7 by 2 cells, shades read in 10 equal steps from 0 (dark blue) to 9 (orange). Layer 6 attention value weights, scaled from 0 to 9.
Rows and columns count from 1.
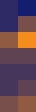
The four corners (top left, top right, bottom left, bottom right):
1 0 4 5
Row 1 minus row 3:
-4 -9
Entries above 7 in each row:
0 0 1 0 0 0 0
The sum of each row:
1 5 14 6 4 5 9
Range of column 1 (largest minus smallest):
4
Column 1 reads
1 1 5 3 2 2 4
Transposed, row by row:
1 1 5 3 2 2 4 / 0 4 9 3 2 3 5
